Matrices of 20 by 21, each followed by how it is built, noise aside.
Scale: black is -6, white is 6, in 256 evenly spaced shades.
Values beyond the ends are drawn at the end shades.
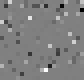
sparse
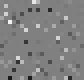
sparse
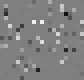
sparse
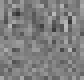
low rank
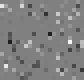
sparse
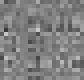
low rank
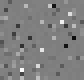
sparse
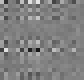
low rank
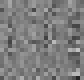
low rank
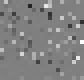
sparse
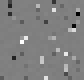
sparse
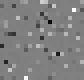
sparse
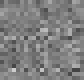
low rank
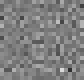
low rank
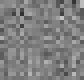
low rank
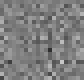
low rank
